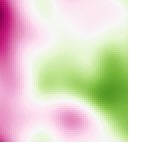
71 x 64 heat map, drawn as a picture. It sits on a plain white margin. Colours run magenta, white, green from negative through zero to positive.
Average level on the scale: 50%. Slope: up to the right. Histogram: bell-shaped. Odd rows or columns: none. Lone odd cells: none. Grain: smooth.
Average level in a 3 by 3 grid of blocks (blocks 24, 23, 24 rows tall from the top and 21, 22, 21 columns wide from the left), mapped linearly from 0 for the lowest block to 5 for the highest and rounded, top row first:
022 / 145 / 114
